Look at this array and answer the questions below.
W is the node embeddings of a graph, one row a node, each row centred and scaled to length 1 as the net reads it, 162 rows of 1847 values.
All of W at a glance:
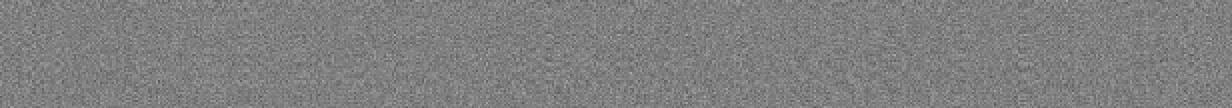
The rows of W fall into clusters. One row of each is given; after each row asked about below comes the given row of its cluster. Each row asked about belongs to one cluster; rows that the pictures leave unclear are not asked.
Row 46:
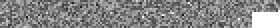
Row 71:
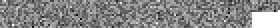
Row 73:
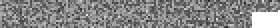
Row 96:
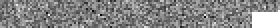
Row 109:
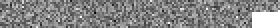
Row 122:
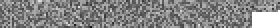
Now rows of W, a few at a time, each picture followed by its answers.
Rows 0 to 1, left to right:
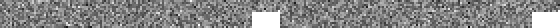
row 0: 122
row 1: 46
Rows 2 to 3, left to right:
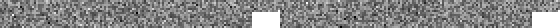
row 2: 122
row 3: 122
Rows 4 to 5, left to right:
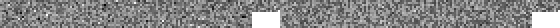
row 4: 73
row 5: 73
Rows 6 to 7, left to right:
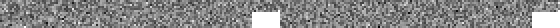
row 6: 46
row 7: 109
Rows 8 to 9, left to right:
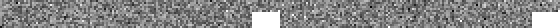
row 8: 73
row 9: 122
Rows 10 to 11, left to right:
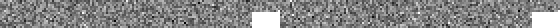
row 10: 109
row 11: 109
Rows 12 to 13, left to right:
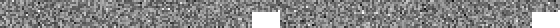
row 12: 46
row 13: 109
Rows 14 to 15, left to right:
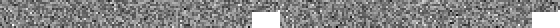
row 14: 71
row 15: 71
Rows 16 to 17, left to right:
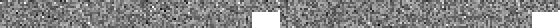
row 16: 96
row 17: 96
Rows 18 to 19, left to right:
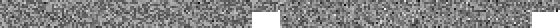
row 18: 71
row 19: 73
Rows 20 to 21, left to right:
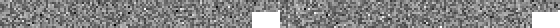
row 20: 109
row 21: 96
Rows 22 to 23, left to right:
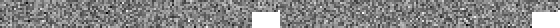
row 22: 122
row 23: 109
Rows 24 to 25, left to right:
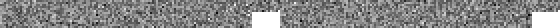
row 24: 73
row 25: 73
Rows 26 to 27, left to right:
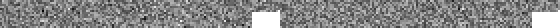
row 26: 71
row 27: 109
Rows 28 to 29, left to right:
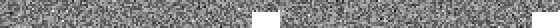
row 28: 46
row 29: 73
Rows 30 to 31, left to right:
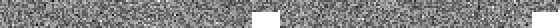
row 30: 71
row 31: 46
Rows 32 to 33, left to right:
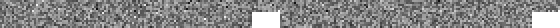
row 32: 122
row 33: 46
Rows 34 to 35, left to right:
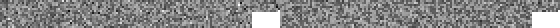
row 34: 96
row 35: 73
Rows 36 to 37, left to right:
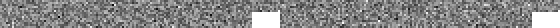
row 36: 71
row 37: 122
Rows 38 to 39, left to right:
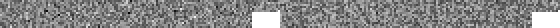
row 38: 109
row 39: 73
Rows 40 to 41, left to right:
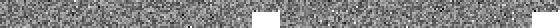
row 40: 46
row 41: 46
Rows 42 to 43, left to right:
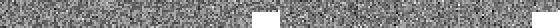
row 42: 46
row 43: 109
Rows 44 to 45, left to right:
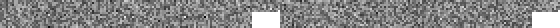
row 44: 96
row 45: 122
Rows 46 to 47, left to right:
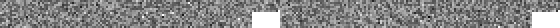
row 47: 73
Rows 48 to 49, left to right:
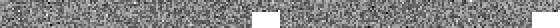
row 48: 73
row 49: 122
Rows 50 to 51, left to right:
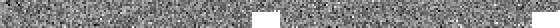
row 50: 73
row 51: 71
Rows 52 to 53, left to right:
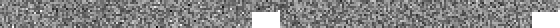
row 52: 71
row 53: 96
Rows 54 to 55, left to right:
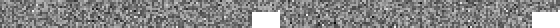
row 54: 122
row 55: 46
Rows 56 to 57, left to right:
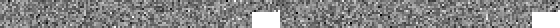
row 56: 46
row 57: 96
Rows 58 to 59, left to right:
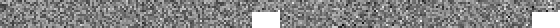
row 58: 109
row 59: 122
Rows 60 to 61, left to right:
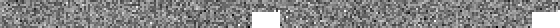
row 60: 73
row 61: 71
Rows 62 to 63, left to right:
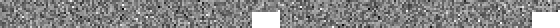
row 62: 109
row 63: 122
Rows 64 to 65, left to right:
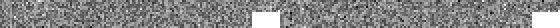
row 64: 122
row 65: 46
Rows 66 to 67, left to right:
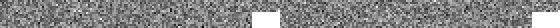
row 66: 96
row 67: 71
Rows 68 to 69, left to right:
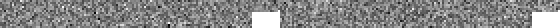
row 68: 109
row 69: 122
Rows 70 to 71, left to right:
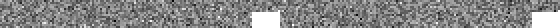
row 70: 109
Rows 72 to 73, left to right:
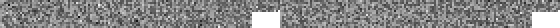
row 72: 73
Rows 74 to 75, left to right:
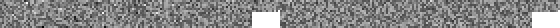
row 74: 122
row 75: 109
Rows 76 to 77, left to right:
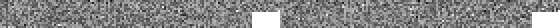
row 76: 96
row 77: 73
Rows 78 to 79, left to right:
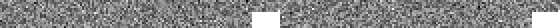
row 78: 109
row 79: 46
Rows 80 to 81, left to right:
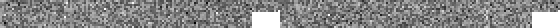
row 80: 73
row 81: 96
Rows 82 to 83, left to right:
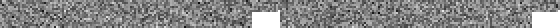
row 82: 71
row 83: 96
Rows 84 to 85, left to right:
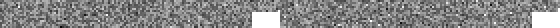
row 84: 122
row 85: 96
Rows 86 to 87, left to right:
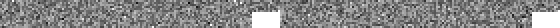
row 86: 46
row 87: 73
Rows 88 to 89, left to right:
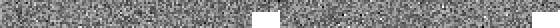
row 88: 73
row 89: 96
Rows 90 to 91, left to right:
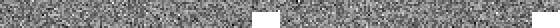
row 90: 122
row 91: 73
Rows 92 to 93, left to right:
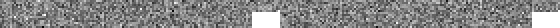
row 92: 122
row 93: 71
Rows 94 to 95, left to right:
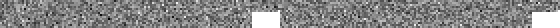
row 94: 96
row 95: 71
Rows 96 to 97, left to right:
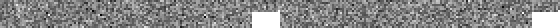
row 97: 71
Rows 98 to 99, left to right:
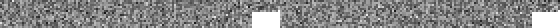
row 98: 46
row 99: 73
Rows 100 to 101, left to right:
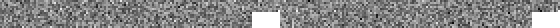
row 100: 122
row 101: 71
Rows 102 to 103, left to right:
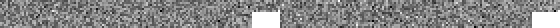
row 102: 46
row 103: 122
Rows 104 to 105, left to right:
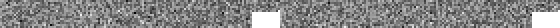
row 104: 73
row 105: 73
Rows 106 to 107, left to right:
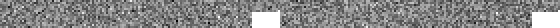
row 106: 109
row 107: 73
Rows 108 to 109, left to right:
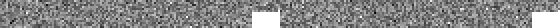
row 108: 46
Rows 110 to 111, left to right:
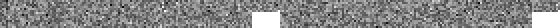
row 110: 96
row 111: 71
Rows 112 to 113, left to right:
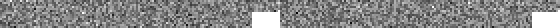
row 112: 109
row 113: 96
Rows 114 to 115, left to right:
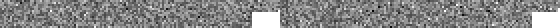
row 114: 122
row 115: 96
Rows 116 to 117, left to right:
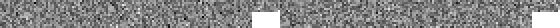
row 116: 109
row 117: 46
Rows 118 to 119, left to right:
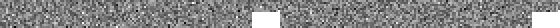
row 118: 109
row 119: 71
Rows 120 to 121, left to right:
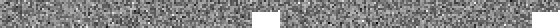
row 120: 73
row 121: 73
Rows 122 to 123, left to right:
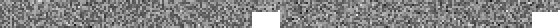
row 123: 73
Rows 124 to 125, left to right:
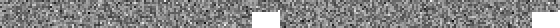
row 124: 73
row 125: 109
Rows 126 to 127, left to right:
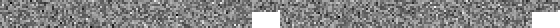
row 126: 71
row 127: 71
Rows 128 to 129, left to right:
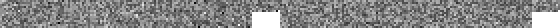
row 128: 73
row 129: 71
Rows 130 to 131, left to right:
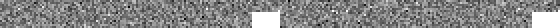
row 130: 109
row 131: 46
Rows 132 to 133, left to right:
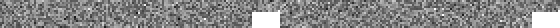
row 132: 122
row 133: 46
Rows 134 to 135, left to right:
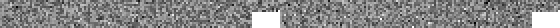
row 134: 73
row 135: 73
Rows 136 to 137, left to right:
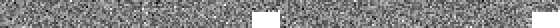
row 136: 46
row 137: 46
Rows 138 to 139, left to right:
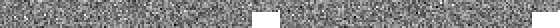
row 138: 122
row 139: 122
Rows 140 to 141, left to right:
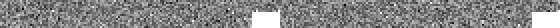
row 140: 46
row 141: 71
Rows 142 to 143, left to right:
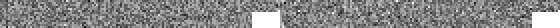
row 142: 96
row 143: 73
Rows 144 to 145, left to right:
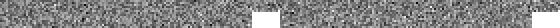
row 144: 46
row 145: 46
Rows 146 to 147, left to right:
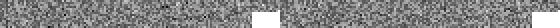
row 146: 96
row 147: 96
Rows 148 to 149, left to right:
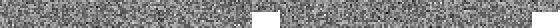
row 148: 71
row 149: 122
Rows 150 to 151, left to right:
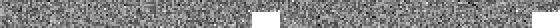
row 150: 73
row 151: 46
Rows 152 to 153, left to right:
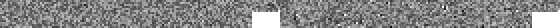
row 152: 46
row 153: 96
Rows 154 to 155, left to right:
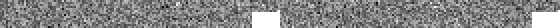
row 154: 96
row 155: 71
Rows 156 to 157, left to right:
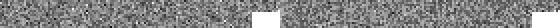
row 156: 96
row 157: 73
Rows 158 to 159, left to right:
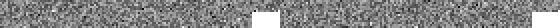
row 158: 46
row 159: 122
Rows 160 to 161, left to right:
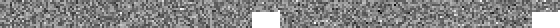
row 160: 109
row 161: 71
